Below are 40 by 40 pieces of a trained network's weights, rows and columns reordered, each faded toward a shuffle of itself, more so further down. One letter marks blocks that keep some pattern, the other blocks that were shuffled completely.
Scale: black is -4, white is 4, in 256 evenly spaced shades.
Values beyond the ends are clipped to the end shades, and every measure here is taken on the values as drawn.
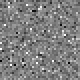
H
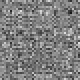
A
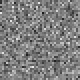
H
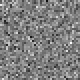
H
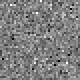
H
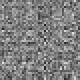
A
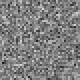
H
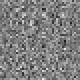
A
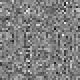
A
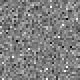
H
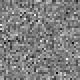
H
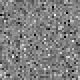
H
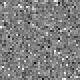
H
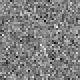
H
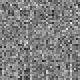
A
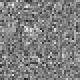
A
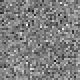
H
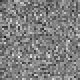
H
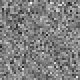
H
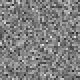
H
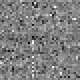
A
